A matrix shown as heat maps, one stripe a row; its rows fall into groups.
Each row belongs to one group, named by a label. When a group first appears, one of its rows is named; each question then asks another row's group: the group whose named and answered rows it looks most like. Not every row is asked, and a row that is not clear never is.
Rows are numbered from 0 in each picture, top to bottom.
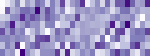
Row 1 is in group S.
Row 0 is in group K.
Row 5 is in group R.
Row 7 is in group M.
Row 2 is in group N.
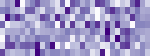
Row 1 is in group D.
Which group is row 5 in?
S
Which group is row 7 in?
R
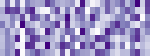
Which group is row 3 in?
M
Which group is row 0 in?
D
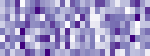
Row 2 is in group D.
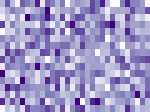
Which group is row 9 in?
S
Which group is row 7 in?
R
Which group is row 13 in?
D
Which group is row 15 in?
K
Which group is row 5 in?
R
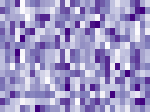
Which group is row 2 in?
R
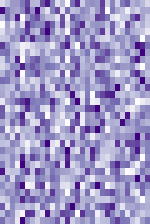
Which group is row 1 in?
R
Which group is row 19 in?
D
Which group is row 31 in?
M
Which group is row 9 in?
N
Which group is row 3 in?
K
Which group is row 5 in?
N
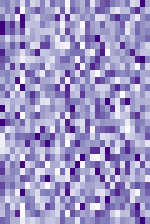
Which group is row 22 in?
D
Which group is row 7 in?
R
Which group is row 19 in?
S
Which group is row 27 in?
M
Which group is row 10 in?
D
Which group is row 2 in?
M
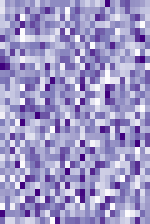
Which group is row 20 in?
D
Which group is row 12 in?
D
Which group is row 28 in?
D
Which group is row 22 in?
K
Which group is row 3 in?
N
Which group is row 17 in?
M
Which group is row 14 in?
D
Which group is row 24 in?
N
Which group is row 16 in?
S
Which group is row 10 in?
R
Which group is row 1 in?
K
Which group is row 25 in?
K
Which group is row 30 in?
R
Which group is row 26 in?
M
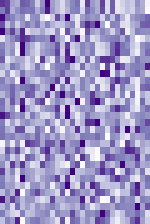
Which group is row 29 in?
D
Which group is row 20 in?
K
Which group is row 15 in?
M
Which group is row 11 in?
M
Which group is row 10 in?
S
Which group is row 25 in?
M
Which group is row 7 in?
M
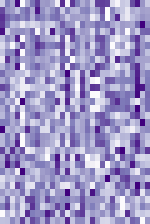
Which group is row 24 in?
M
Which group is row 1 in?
R
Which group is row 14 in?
M
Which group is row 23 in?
R
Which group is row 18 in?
R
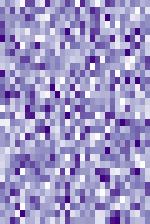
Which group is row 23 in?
N
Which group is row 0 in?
D
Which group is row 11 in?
D
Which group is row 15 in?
K
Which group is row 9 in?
S
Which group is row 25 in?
S
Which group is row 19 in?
D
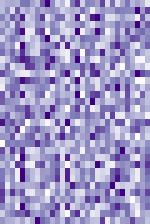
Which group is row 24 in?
M
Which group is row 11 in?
N
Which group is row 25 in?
M
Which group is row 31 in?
R
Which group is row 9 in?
K
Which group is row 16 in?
K
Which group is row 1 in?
D
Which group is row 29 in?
M
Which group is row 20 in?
S
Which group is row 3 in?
D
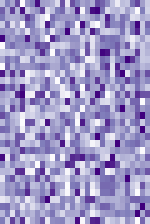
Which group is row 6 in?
S
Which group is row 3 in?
D
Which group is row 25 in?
S
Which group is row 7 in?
S
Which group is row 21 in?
N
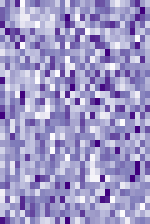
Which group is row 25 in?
R
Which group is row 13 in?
M
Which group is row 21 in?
S
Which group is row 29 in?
N
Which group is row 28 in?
S
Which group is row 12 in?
S
